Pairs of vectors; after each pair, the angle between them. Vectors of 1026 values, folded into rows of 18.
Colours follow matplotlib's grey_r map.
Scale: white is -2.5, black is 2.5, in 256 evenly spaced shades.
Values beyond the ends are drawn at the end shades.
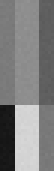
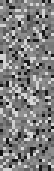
orthogonal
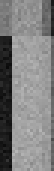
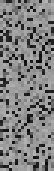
orthogonal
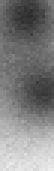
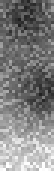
nearly parallel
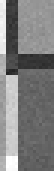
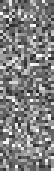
orthogonal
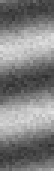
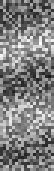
partly aligned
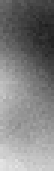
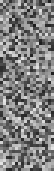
orthogonal
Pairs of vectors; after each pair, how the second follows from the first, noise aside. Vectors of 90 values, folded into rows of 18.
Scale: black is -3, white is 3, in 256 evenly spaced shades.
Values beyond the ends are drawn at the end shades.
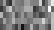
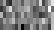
copied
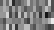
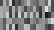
copied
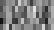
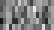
copied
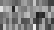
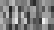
shuffled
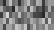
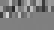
partly zeroed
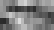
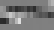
partly zeroed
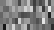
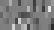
partly zeroed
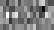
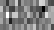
copied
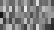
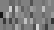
partly zeroed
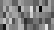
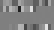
partly zeroed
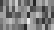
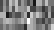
copied
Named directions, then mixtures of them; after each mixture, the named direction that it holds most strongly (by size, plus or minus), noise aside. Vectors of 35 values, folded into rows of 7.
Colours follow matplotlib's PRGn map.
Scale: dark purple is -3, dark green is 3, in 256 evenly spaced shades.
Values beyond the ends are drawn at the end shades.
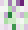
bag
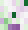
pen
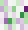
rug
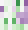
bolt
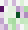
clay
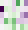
bolt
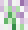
bag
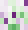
pen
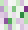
rug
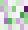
rug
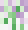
bolt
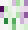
bolt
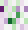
rug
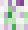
bag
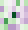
pen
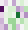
clay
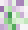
bag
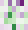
bag
